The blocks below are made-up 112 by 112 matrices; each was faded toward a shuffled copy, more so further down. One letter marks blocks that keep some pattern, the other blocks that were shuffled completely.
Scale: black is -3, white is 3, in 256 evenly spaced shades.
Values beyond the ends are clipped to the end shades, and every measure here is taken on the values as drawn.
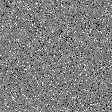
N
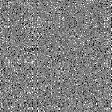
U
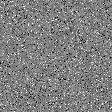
N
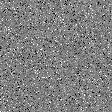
N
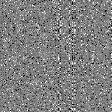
U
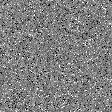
N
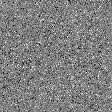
N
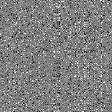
U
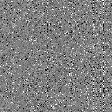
U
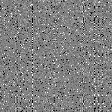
U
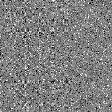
U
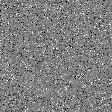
N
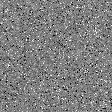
N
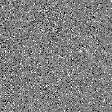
U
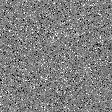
N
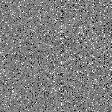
U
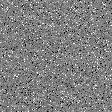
N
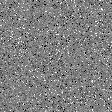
N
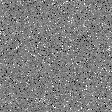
N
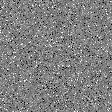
N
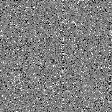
U
